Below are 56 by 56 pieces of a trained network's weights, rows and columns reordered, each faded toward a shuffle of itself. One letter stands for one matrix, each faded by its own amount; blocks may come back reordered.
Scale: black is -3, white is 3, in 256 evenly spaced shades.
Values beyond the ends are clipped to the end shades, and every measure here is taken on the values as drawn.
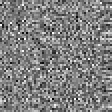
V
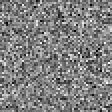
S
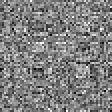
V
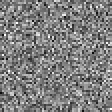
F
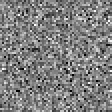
S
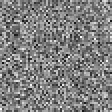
F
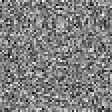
F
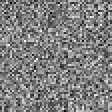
F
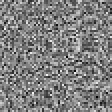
F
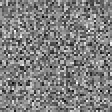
F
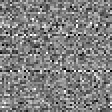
V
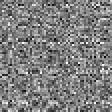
V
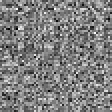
V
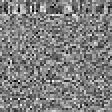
V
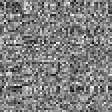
V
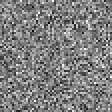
F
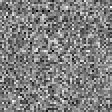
F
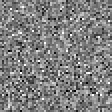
S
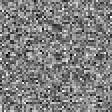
F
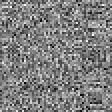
F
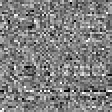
V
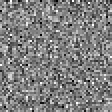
S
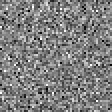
S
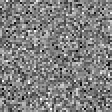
S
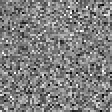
S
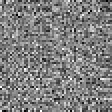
V
